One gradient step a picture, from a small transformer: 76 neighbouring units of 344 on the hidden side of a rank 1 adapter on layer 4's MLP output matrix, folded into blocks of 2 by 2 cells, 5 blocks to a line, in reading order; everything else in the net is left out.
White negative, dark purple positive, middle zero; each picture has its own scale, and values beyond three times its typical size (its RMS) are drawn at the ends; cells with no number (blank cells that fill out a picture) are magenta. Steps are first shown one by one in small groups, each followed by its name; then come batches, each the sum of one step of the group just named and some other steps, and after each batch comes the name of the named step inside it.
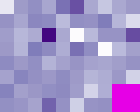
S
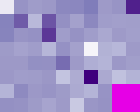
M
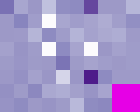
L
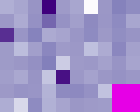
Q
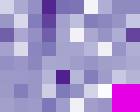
S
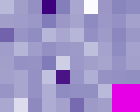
Q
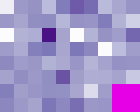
S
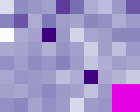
M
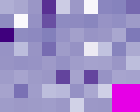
M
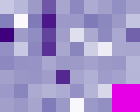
S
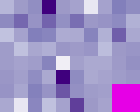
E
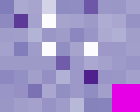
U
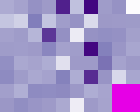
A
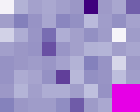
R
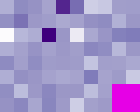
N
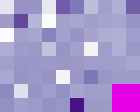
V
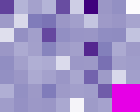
A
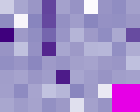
N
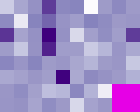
N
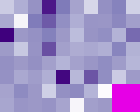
A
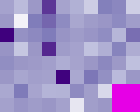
A
